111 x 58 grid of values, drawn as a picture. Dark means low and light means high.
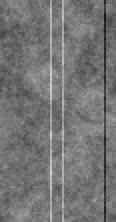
A few values lie far out on both sides of the bulk. Streaks run downward. Columns 26, 32 and 53 differ from the columns beside them. There is no overall slope.
